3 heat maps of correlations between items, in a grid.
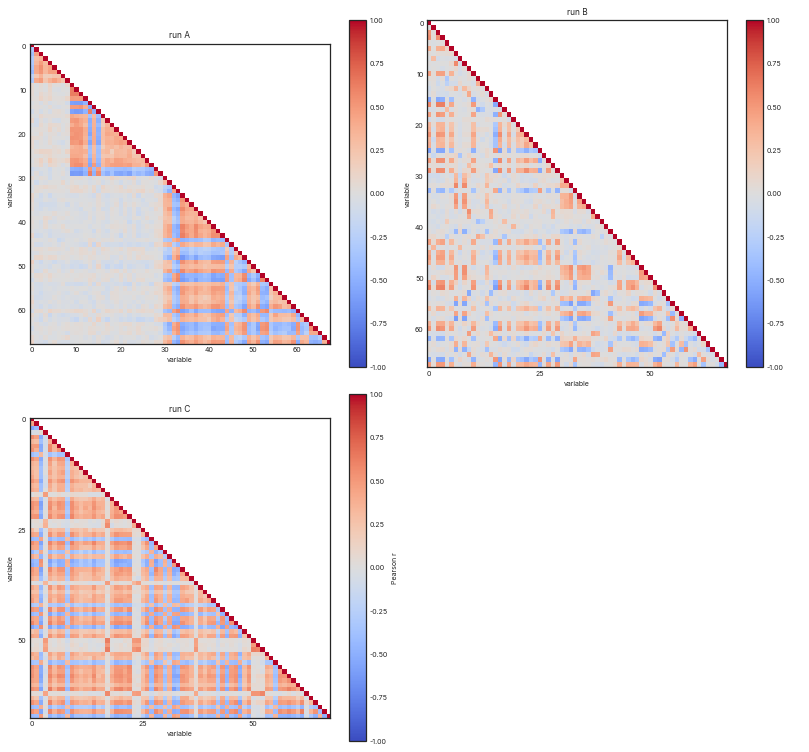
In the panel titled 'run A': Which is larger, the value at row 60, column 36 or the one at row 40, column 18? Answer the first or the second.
the second
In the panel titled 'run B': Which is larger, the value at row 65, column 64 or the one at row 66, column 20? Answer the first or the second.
the first
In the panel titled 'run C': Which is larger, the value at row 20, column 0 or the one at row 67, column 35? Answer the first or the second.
the first
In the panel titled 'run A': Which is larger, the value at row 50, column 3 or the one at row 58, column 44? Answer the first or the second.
the first
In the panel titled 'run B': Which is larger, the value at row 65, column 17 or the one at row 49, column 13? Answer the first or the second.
the second
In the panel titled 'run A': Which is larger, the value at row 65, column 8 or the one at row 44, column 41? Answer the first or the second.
the first
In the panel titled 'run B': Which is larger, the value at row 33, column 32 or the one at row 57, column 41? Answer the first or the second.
the first
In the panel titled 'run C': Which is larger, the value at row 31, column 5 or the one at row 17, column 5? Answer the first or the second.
the first
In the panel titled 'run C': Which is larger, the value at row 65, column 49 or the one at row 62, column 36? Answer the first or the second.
the second
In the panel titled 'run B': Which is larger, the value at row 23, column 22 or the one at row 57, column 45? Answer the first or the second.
the first
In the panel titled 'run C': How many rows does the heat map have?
68
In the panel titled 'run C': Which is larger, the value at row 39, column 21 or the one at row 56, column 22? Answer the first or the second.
the second
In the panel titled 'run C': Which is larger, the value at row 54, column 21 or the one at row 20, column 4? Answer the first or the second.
the second
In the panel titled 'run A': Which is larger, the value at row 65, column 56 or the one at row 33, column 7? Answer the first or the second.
the second
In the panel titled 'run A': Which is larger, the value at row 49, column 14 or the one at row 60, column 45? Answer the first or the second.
the first
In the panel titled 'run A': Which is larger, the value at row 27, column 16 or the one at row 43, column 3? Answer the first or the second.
the first
